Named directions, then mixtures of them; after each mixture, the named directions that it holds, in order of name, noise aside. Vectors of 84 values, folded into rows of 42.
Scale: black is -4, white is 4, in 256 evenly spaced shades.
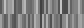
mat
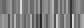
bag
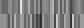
bag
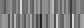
bag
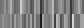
bag, mat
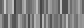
mat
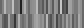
bag, mat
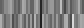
bag, mat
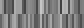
mat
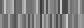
mat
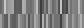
mat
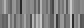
bag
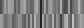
bag, mat
